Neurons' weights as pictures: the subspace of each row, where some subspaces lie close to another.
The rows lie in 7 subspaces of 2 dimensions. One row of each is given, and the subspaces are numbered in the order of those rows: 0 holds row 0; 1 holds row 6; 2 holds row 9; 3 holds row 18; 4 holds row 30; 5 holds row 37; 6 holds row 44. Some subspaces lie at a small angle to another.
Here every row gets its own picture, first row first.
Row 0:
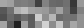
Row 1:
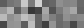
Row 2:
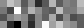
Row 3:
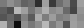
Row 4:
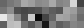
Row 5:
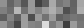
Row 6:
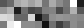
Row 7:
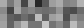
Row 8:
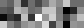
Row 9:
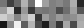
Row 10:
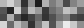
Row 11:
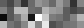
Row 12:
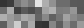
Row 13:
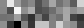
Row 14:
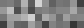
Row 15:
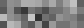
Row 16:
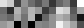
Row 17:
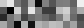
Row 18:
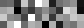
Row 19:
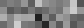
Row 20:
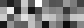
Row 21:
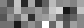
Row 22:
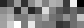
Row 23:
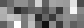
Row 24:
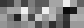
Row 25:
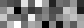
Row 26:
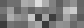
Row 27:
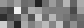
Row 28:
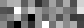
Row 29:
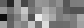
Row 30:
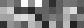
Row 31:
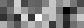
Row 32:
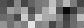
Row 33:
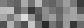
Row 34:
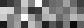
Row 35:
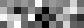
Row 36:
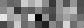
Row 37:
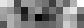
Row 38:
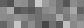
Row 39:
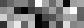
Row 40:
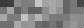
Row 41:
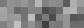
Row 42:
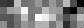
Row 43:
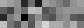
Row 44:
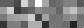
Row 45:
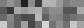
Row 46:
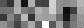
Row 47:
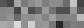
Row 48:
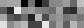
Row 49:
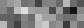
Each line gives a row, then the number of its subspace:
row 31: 2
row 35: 0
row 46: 3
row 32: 2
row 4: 1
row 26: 6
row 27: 2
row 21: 3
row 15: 1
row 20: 6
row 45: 4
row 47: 1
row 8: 2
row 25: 3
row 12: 5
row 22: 1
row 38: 5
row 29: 1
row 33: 4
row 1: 4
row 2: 3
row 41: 0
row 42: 5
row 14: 6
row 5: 3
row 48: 6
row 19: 0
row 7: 6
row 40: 5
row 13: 3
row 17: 2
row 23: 0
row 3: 0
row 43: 4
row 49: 5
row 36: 2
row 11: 1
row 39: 5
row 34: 4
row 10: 6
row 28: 3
